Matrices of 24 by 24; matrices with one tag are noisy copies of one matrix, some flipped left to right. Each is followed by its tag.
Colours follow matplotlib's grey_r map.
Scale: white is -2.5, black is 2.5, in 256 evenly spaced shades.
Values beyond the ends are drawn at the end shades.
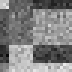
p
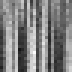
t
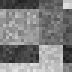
p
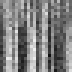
t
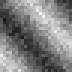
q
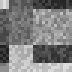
p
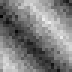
q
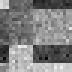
p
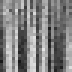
t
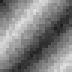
q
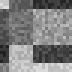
p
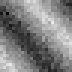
q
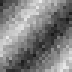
q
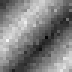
q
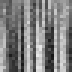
t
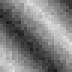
q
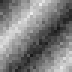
q
